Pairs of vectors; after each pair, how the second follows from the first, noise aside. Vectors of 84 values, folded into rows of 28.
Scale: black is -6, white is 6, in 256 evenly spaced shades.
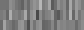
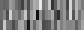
scaled up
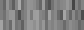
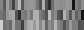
scaled up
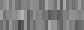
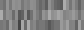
sign-scrambled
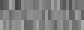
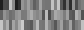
scaled up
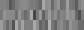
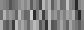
scaled up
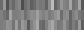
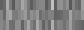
sign-scrambled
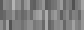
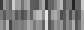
scaled up
